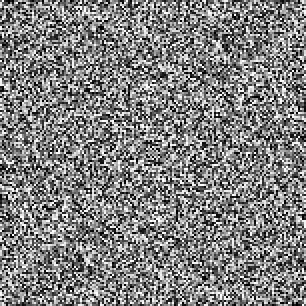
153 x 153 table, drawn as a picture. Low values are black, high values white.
It looks the same turned upside down. There is no overall slope. On average the colour sits 50% of the way up the scale. The histogram is flat. Fine speckle covers the field. There are no regular stripes.
